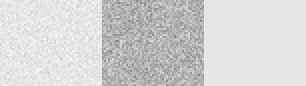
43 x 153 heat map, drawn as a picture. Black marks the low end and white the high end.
The table splits into one row of 3 panels. Panel 1,1: very high, fine-grained, faint in contrast. Panel 1,2: high, fine-grained. Panel 1,3: very high, flat.
